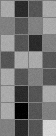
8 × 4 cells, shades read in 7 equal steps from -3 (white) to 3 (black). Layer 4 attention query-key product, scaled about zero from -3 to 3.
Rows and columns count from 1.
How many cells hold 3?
1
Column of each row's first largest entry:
2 2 3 1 2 2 2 2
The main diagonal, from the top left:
-1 1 2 1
